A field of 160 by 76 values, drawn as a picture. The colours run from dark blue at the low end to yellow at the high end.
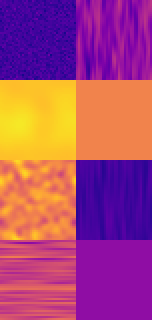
The table splits into 4 rows of 2 panels. Panel 1,1: very low, fine-grained, faint in contrast. Panel 1,2: low, streaked downward. Panel 2,1: very high, smooth, faint in contrast. Panel 2,2: high, flat. Panel 3,1: high, blotchy. Panel 3,2: very low, streaked downward, faint in contrast. Panel 4,1: middling, streaked across. Panel 4,2: low, flat.
